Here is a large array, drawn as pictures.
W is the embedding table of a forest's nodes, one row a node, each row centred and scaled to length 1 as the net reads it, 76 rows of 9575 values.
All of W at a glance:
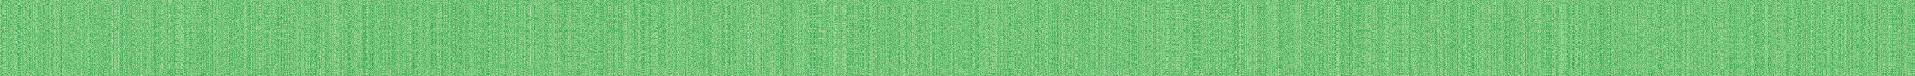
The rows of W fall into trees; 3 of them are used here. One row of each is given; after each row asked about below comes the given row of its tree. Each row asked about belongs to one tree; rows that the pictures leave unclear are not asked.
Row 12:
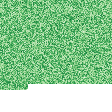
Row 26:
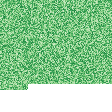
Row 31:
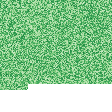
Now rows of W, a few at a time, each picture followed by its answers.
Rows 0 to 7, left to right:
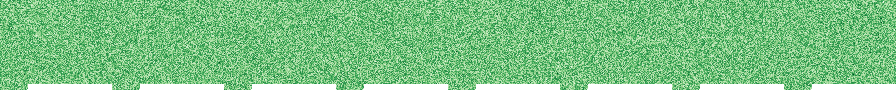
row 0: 31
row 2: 31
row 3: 12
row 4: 31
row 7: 12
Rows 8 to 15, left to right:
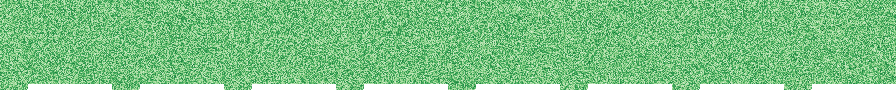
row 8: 26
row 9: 12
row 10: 26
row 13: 26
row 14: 26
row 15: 31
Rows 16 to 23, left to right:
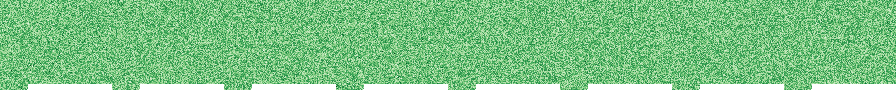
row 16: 31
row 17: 26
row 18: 12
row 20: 31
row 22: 31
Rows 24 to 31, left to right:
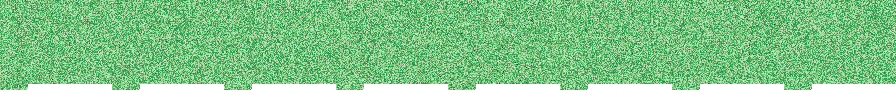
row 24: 12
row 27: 26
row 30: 31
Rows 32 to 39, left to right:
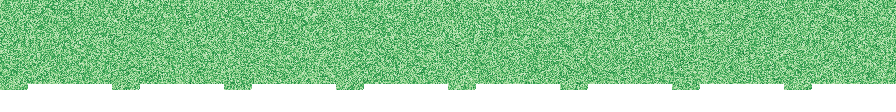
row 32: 26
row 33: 26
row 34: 12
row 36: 26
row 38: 31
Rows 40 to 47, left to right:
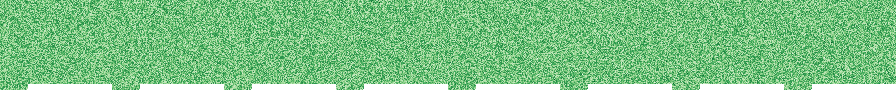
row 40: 12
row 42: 26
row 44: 12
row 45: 31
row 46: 26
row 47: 31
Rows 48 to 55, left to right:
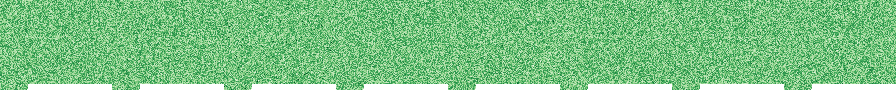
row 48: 26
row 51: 12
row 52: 12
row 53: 26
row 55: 26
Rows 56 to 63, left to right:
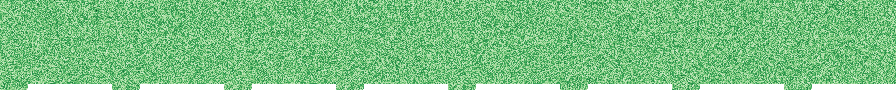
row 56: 12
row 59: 26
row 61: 12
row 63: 26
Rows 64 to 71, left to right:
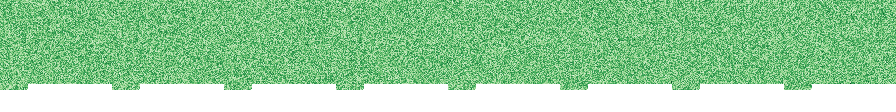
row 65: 26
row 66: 31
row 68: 26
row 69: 12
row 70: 26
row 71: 12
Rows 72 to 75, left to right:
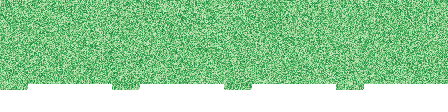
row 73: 12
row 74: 12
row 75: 26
